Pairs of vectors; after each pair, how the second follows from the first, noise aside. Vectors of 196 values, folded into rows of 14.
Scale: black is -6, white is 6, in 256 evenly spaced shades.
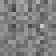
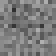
sign-scrambled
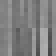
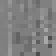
partly zeroed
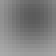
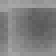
wrapped around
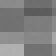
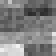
scaled up
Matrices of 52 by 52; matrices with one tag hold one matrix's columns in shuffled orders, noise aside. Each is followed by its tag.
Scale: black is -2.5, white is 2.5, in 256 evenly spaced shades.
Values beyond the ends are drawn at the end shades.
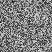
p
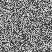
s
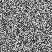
s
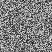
s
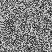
s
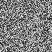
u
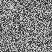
u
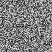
p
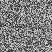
p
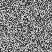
u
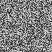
p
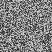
s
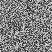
s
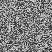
s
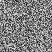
u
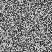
u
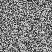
u
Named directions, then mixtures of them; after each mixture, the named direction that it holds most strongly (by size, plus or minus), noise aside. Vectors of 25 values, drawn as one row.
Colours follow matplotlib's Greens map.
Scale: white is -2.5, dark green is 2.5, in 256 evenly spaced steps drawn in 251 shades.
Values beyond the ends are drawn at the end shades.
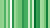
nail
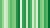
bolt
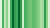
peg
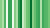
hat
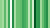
nail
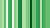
hat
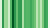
peg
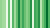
nail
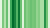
peg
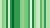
peg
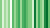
nail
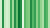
peg
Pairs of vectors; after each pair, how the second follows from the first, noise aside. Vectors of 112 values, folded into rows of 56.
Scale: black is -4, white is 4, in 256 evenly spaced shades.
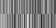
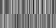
shuffled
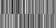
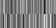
shuffled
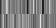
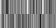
negated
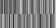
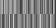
negated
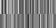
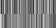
shuffled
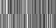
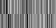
negated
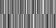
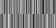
negated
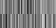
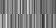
negated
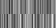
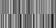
negated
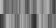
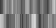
negated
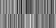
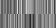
negated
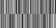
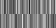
negated
